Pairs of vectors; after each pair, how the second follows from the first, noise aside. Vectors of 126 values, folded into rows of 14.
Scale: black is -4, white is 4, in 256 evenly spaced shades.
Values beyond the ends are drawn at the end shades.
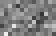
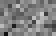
negated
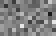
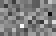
copied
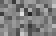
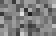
copied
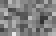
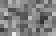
copied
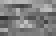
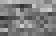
copied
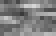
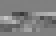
partly zeroed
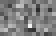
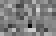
negated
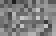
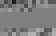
partly zeroed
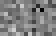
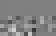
partly zeroed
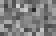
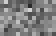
shuffled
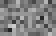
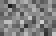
shuffled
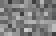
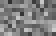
copied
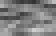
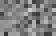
shuffled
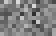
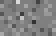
partly zeroed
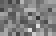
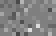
partly zeroed
